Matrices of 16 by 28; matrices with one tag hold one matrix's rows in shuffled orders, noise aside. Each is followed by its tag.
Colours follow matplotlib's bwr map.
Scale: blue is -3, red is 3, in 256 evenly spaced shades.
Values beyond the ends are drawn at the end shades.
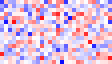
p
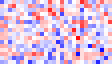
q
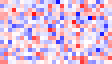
q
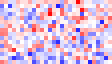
q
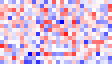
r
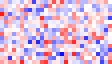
r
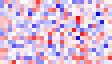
q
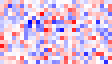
r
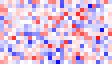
q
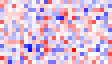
r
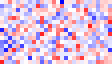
p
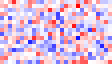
q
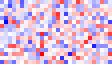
p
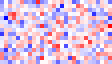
p
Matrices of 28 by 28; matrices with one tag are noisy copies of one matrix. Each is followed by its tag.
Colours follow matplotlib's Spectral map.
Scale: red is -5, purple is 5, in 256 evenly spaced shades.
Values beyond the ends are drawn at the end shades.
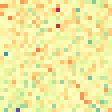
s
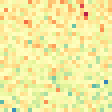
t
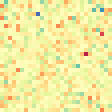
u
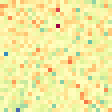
s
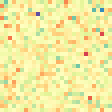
u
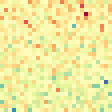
t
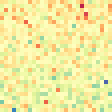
t
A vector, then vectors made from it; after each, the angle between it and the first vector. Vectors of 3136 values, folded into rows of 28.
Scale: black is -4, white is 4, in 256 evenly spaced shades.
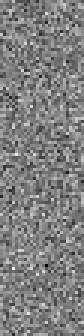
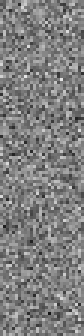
partly opposed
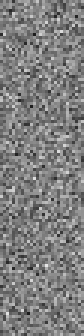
nearly opposite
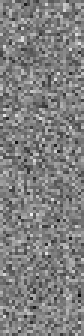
partly aligned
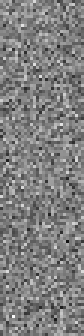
partly opposed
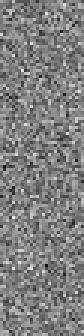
nearly parallel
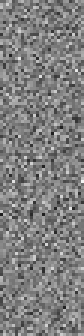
partly opposed
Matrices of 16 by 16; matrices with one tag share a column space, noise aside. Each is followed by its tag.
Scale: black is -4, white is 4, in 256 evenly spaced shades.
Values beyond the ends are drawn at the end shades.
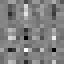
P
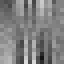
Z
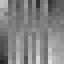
Z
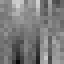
Z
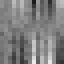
Z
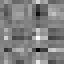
P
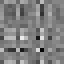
P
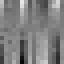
Z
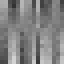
Z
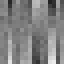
Z
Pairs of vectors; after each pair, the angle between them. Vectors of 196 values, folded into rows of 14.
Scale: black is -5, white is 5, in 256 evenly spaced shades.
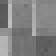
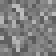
orthogonal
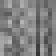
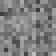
partly aligned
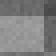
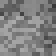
partly aligned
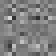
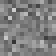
partly aligned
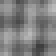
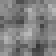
nearly parallel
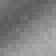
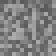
orthogonal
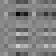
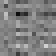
nearly parallel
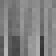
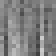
nearly opposite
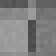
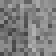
partly opposed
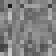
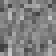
nearly parallel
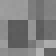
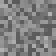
orthogonal
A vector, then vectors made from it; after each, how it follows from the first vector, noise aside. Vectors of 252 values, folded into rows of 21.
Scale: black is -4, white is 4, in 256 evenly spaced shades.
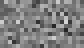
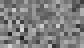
wrapped around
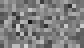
reversed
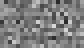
negated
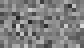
reversed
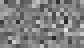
negated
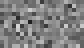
reversed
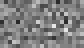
negated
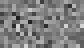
reversed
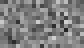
sign-scrambled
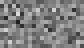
wrapped around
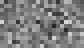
sign-scrambled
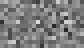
sign-scrambled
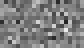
negated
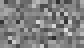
negated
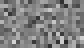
wrapped around
